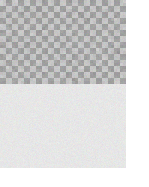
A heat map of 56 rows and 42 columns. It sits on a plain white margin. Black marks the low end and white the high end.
It is made of 2 by 1 panels. Panel 1,1: high, checkered. Panel 2,1: very high, flat.
